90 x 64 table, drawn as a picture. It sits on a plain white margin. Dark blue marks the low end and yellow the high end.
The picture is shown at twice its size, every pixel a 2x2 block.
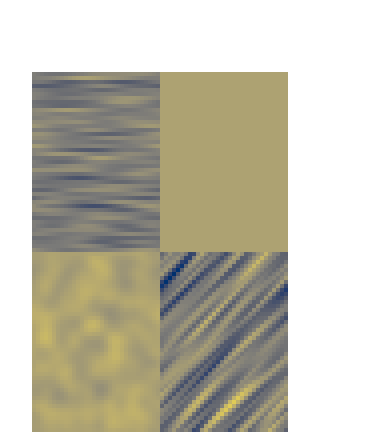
It is made of 2 by 2 panels. Panel 1,1: middling, streaked across. Panel 1,2: high, flat. Panel 2,1: high, blotchy, faint in contrast. Panel 2,2: middling, slanting up to the right, strong in contrast.
